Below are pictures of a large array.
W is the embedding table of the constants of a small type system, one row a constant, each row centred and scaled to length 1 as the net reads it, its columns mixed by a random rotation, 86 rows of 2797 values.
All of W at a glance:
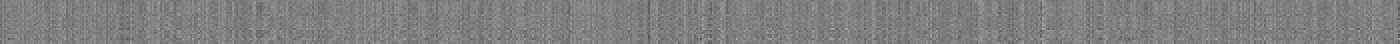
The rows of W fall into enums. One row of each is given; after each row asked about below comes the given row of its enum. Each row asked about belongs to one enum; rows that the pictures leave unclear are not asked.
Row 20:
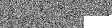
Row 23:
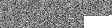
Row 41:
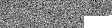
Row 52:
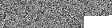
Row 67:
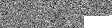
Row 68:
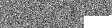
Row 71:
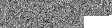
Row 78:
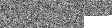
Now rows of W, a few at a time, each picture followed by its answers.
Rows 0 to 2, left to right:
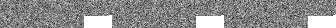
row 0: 78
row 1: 23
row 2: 20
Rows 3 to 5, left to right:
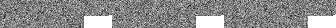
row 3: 52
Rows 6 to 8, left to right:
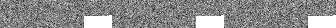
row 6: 78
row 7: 20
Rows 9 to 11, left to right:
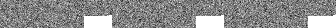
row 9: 78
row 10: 71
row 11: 20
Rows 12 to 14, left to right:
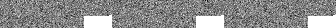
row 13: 41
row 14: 20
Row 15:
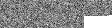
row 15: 78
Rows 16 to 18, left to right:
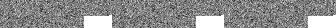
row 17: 20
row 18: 71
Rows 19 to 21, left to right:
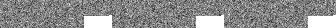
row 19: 23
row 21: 71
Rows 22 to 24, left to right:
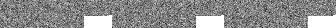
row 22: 78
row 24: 20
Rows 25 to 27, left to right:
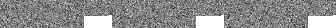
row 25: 78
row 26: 20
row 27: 52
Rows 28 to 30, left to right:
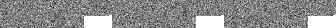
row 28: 67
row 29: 68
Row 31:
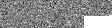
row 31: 67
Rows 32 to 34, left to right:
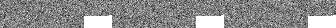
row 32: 52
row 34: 78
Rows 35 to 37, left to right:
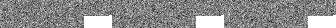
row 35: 23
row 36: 20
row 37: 71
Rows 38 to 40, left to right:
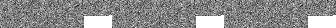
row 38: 23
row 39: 23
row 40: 23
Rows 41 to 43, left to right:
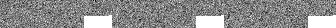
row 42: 71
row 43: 52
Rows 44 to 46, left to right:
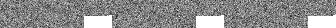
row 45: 52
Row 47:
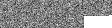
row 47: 23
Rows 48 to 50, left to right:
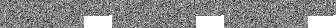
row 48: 71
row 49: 23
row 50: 71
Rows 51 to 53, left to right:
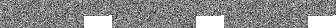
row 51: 23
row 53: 23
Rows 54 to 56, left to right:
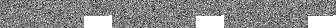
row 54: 41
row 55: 20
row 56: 23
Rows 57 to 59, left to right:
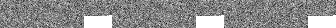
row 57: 78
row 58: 78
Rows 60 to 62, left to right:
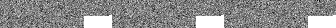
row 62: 41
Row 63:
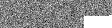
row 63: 68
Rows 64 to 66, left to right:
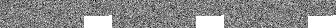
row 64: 41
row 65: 20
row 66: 78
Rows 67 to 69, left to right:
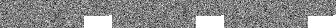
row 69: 20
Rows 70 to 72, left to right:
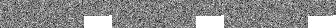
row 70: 23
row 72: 78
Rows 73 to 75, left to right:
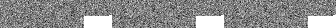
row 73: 68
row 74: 20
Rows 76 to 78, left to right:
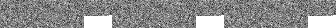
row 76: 78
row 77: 78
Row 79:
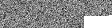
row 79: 52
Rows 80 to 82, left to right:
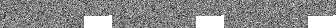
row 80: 52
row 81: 20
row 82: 23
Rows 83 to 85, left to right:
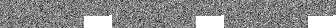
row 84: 71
